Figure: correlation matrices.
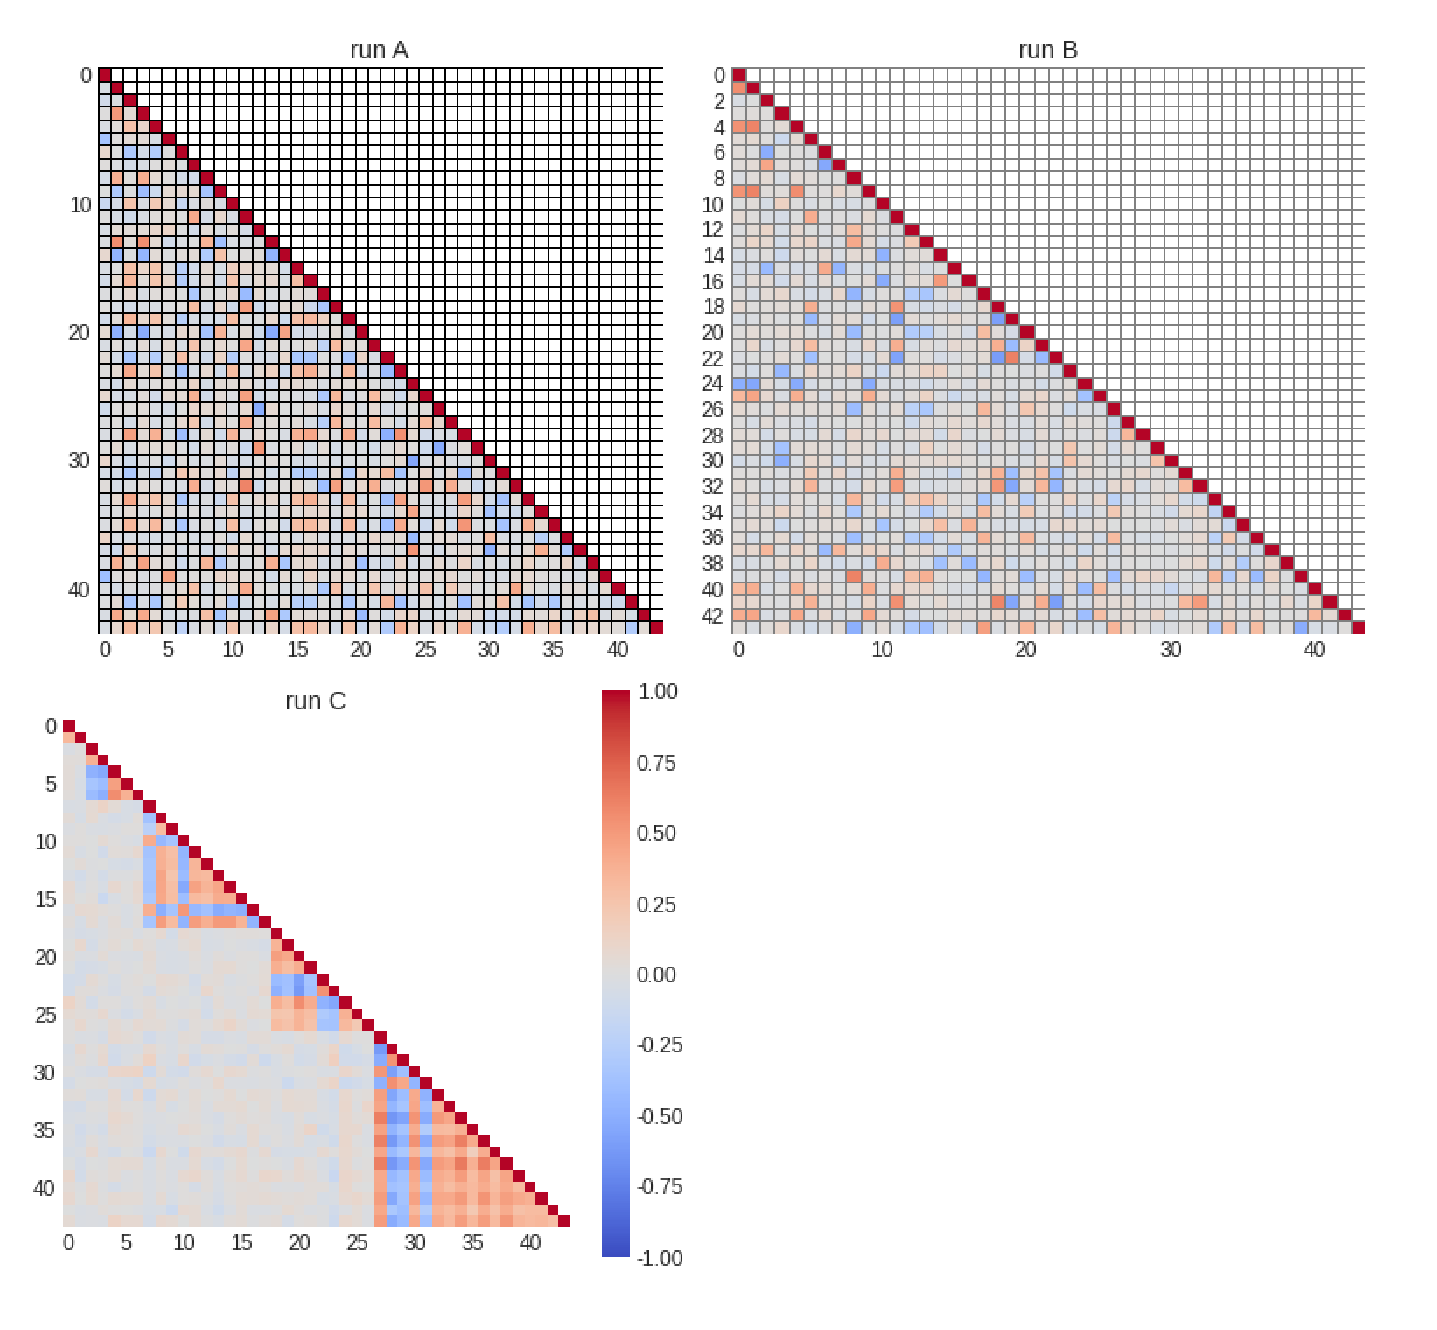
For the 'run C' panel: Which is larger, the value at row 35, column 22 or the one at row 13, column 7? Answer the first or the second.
the first
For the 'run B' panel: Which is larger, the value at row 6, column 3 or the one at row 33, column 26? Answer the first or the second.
the first
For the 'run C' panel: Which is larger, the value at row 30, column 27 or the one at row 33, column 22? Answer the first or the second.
the first
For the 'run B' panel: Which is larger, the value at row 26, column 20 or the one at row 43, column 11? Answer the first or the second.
the first
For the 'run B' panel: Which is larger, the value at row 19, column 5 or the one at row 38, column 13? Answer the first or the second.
the second
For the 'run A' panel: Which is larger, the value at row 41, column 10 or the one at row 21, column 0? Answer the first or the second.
the second
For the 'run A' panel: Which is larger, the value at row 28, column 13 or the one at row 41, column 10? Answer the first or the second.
the first
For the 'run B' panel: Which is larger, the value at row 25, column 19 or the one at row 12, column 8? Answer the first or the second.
the second
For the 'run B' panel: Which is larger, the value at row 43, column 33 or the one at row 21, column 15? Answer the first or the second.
the second
